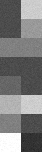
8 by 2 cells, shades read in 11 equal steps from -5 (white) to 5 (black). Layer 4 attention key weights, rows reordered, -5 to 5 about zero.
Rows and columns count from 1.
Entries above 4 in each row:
0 0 0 0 0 0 0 0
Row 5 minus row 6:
3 5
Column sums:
0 2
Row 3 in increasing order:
0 0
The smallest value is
-5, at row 8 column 1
